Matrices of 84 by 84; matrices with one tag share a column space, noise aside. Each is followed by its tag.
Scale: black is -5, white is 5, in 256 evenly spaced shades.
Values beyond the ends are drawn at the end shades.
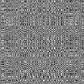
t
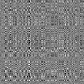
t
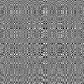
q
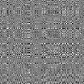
q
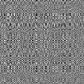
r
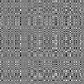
t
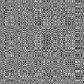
t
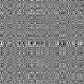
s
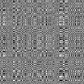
t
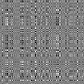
t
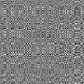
q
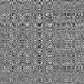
r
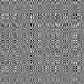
r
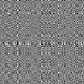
s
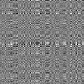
s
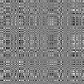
t
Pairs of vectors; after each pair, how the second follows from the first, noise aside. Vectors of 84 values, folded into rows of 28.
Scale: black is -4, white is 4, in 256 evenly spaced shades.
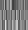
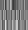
copied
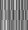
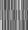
wrapped around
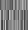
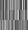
reversed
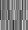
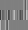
partly zeroed
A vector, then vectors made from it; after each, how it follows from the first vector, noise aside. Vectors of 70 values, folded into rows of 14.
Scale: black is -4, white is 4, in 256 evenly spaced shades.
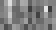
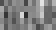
wrapped around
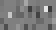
partly zeroed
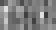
wrapped around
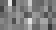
wrapped around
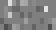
partly zeroed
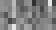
wrapped around
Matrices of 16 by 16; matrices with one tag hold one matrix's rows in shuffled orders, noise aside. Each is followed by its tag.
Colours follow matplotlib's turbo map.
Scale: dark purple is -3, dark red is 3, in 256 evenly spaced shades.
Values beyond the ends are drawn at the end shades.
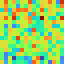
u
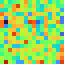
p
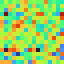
p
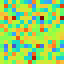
u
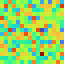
u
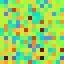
u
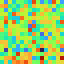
u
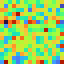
p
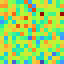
u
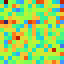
p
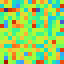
p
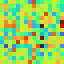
u
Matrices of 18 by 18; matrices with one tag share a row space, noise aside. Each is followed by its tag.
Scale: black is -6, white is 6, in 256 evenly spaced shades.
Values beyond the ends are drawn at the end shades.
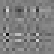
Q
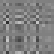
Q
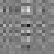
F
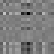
F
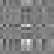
F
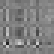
Q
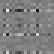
Q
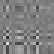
Q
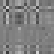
Q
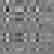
Q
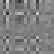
Q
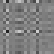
Q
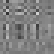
Q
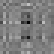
F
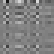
Q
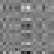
F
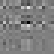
F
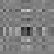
F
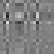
Q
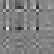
Q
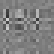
Q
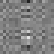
F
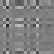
Q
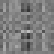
F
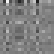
Q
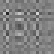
Q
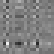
Q
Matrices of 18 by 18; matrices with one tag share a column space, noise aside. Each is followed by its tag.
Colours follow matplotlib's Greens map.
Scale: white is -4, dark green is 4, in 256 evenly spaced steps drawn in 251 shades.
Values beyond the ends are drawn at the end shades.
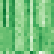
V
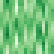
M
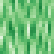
M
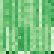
V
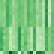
V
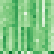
V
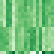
V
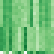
V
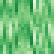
M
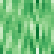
M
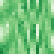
M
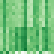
V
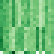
V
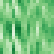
M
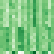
V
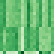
V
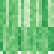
V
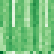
V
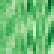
M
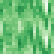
M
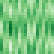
M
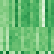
V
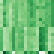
V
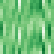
M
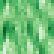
M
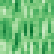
M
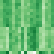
V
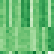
V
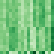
V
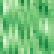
M
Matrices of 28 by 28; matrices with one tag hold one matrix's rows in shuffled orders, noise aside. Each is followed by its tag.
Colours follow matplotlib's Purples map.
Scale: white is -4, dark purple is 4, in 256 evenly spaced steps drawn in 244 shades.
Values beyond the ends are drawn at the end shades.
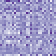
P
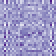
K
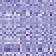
P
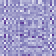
K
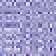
P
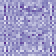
K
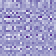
P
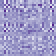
K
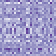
P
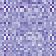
K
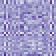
K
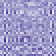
K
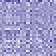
P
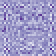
K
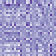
P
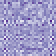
K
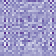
K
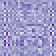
K
